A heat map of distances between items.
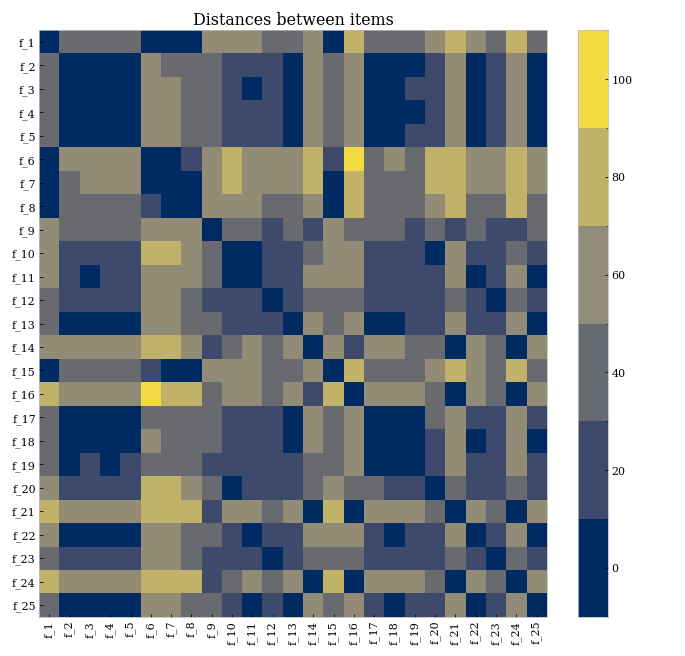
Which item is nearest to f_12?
f_23
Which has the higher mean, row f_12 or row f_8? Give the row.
f_8
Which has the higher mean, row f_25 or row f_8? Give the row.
f_8
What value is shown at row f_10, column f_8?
60
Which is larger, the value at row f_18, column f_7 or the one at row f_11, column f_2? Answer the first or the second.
the first
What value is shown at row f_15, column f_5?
40
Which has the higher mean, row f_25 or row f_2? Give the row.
f_25
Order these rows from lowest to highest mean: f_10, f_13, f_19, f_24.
f_19, f_13, f_10, f_24
